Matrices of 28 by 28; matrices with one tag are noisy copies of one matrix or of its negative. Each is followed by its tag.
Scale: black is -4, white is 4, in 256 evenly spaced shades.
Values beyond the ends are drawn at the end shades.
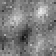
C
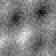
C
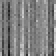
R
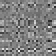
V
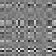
V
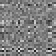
V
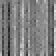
R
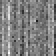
R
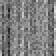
R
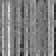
R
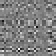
V
